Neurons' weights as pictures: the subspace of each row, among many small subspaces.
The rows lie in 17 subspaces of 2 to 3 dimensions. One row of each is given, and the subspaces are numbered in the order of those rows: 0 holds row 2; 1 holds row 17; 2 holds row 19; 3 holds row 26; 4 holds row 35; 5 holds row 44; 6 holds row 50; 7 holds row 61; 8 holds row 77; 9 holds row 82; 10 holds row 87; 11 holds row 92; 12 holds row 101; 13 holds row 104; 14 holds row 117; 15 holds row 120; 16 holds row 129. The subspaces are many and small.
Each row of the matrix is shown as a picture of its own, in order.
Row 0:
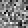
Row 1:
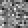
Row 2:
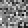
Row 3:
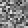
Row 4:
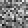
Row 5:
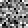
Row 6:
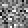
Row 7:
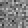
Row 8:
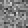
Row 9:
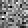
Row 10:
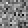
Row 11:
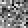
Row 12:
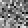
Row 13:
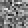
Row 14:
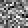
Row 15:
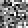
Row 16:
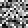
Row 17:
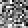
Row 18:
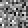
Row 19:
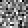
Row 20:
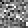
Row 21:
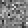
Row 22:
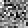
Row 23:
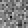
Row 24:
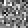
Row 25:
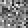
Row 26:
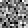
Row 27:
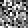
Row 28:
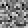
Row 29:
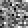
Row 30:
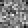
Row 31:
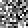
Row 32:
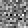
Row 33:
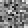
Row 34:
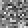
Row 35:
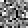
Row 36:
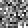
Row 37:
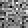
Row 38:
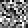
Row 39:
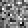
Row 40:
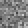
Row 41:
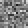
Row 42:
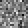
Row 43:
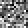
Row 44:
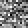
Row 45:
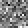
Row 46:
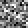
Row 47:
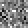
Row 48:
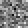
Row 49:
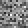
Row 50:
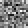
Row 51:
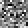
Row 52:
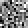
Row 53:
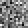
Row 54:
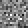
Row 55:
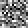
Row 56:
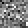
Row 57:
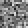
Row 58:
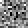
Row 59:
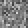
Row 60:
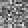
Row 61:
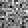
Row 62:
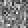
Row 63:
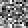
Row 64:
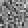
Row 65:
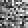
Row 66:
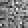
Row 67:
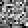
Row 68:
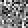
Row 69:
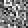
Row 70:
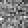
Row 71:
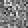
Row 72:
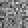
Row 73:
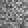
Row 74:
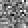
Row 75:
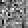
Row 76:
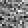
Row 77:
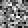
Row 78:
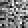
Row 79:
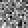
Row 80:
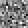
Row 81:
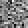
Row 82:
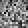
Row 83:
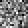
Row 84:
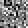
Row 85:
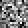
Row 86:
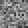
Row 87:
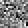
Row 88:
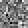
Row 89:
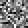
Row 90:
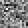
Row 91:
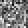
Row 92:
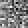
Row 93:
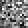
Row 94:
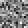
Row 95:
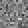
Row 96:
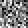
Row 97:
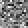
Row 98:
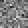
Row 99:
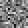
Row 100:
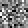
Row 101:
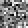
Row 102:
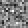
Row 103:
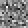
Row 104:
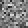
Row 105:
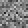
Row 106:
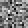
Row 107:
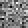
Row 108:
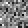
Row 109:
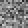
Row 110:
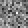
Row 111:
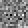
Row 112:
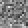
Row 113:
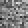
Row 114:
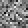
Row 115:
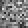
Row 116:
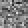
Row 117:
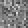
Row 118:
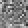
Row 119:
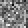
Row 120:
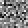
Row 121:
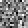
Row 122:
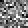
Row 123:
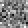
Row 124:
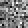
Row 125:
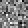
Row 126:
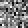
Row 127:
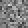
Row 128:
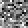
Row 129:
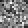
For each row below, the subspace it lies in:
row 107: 7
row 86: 12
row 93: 12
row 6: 16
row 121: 2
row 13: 13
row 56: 10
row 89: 1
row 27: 4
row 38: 16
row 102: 10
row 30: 16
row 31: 0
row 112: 6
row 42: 2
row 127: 8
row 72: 7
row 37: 7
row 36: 0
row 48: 8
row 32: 5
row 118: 1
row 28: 9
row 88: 3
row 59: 15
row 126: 11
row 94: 9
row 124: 11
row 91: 15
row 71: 14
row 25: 14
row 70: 5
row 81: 1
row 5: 3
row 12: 4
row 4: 2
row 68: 10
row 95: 2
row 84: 14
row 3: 1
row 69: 14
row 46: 10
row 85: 8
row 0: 9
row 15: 12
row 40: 0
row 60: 6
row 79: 9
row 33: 16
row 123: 16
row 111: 5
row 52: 1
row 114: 3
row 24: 15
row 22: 14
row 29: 8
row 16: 3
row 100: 16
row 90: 10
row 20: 10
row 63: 6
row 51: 13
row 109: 2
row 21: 10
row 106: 6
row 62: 15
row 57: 12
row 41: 6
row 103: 9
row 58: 4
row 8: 13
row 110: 4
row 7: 7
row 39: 8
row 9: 7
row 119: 15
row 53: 1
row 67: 6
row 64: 1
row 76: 5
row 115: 12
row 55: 9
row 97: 13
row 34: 12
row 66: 11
